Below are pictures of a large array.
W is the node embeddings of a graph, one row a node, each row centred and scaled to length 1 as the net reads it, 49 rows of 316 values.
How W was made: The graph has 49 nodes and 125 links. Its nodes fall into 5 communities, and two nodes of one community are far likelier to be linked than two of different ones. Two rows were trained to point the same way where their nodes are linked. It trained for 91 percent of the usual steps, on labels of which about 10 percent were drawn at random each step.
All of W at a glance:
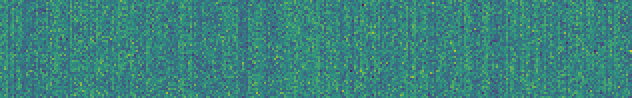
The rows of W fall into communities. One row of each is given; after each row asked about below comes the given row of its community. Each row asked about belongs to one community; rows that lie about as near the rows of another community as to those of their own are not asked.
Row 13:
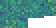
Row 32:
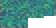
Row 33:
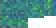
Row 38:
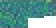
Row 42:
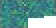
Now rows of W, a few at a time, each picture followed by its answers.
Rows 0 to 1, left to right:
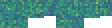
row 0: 32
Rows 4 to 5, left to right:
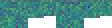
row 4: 32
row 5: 38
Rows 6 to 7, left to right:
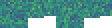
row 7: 32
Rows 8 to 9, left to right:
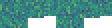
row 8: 33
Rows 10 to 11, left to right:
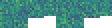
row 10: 33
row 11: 42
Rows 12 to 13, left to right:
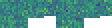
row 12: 32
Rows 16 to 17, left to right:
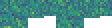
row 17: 42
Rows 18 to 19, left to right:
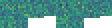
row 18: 32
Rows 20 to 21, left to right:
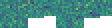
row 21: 42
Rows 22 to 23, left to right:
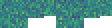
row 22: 42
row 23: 38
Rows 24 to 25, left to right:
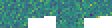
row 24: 38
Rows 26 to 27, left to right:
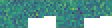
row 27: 33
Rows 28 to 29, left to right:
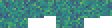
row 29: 32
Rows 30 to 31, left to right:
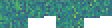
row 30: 33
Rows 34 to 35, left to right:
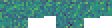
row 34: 33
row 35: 38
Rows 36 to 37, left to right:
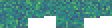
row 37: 33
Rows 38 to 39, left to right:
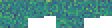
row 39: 42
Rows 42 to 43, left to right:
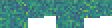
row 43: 13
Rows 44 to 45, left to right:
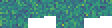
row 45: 38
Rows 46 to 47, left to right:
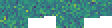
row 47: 33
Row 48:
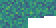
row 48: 32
